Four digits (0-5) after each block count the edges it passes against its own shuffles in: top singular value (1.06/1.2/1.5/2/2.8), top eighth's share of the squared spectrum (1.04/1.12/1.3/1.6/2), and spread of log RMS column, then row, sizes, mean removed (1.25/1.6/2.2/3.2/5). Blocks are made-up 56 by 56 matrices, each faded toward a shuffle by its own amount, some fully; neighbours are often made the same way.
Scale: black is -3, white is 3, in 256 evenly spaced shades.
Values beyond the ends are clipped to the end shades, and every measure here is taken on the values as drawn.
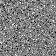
0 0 0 0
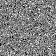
0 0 0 0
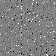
2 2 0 0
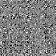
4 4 2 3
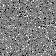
0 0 0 0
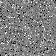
0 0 0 0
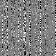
2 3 4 0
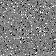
0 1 0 0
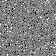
0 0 0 0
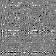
4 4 1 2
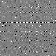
4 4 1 2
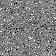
0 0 0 0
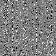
2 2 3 0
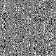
2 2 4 0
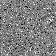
0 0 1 0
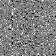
3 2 1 1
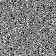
1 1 0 0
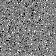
1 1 0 0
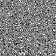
3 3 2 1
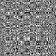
4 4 3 3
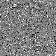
2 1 0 0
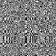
4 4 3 2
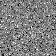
2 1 0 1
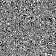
3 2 0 1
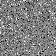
2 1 0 0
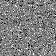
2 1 0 0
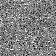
0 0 0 0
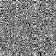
3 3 1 1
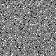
3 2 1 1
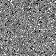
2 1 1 0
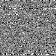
1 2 0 3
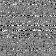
2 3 0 3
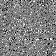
1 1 0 2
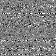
2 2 0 3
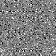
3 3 0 2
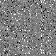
3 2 1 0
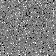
2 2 1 0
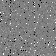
2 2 0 0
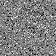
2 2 0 0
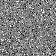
1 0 0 0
